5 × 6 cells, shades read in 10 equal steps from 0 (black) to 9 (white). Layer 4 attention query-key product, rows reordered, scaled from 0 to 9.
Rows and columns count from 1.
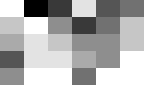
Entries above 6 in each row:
2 3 3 3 4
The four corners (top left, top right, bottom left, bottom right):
9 4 5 9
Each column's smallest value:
3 0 2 2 3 4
